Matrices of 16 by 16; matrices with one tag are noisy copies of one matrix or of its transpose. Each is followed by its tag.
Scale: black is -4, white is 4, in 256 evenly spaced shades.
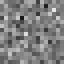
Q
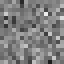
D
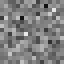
Q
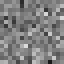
D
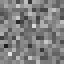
Q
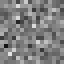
Q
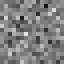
Q
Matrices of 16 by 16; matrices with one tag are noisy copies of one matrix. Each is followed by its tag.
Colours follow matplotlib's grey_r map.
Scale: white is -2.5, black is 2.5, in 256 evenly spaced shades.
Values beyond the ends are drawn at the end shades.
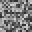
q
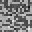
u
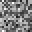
q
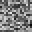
u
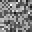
q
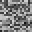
u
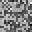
q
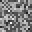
q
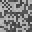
q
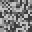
q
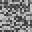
u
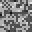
q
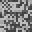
q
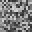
q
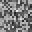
q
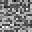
u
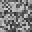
q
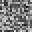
u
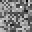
q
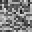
u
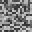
u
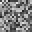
q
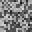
q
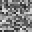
u
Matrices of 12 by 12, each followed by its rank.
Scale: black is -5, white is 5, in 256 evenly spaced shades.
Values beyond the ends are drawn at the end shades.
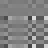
one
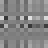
one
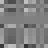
one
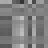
one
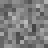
full rank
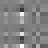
one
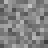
full rank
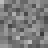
full rank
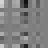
one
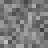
full rank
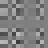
one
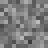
full rank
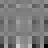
one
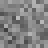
full rank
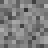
full rank
